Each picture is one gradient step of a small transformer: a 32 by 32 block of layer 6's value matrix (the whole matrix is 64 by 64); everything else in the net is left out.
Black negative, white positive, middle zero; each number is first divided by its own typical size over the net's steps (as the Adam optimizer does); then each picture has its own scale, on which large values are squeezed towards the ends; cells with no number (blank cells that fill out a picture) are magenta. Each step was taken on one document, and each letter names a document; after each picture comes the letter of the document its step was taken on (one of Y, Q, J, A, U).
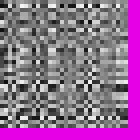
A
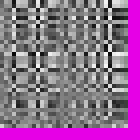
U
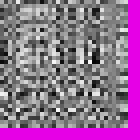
A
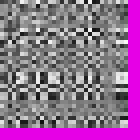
A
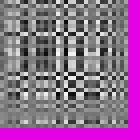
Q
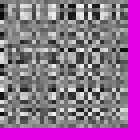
A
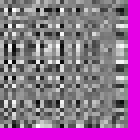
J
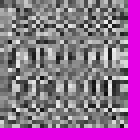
U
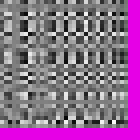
Q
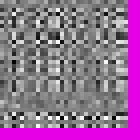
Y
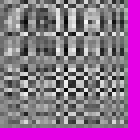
Q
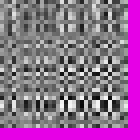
U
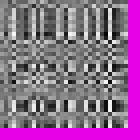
U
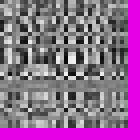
Q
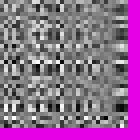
J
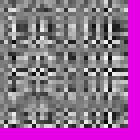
U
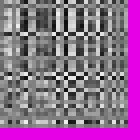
Q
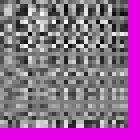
Q
